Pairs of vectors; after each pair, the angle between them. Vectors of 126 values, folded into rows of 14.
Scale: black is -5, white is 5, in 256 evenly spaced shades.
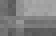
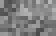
partly aligned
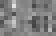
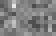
nearly parallel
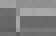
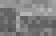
nearly parallel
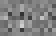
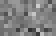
orthogonal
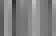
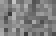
partly opposed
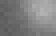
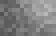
nearly parallel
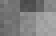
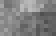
nearly opposite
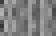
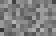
orthogonal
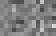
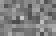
partly aligned
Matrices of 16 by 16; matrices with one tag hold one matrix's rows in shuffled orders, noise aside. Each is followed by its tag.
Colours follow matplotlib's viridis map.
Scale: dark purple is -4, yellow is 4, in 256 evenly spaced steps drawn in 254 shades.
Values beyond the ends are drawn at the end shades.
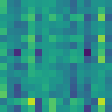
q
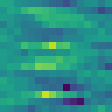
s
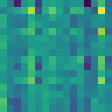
q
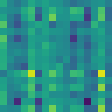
q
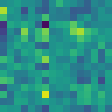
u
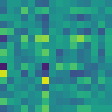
u
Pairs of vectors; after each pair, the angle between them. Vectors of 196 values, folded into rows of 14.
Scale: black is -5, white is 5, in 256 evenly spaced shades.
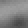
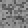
orthogonal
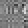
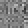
nearly opposite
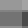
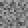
orthogonal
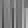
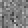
partly aligned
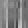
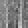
nearly parallel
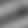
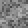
partly opposed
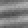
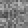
partly aligned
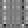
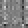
nearly parallel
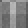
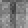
nearly opposite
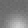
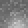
nearly parallel
